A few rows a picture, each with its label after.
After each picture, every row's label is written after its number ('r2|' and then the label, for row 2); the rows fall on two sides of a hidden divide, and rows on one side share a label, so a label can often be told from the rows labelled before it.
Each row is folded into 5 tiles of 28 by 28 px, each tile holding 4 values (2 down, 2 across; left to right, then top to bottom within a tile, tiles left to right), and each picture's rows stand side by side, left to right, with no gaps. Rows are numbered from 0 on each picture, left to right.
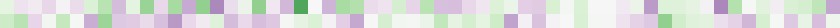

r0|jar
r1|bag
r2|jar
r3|jar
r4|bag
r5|bag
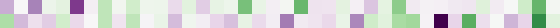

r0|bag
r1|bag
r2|bag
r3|bag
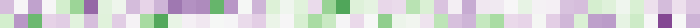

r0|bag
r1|jar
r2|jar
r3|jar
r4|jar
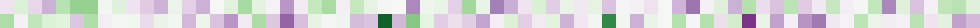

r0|jar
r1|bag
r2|bag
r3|bag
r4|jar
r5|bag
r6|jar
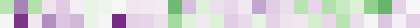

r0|bag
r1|jar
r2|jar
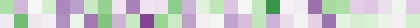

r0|bag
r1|jar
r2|bag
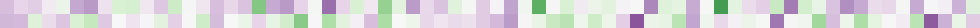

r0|bag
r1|bag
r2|jar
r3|bag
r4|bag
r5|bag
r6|jar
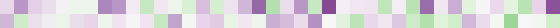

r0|jar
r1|jar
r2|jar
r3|bag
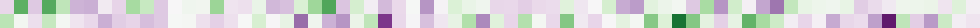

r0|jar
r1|bag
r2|bag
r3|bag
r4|bag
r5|jar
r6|bag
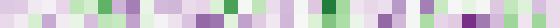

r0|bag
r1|bag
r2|jar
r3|bag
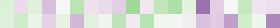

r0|jar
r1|bag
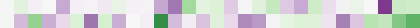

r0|bag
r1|jar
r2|bag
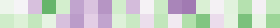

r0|bag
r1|jar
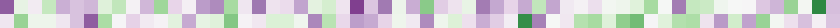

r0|bag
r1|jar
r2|bag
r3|bag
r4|jar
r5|bag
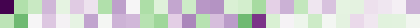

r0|jar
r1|bag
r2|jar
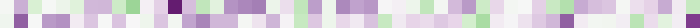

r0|bag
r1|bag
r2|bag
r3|jar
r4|jar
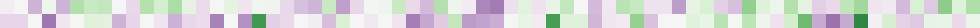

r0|bag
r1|bag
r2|bag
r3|bag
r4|jar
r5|jar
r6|jar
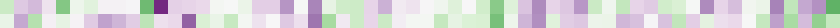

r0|jar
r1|bag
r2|jar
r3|jar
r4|bag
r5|jar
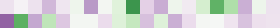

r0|jar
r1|jar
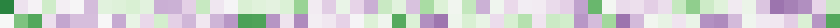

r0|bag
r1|bag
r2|bag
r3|bag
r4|bag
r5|bag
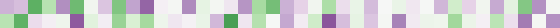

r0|bag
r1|jar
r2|bag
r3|jar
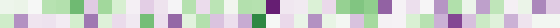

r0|bag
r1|bag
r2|jar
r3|bag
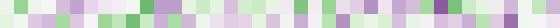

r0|bag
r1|bag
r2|bag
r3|bag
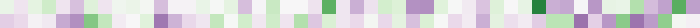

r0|bag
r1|bag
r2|bag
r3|bag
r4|bag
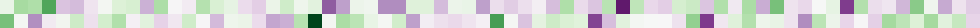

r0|bag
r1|jar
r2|jar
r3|bag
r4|bag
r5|jar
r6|jar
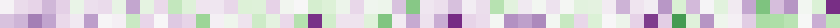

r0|bag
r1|bag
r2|jar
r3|bag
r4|bag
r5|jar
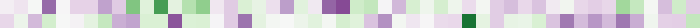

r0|jar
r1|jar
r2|jar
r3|jar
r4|bag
